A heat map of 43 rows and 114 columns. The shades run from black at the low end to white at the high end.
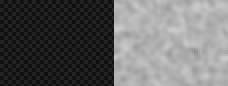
It is made of 1 by 2 panels. Panel 1,1: very low, checkered, faint in contrast. Panel 1,2: high, blotchy, faint in contrast.
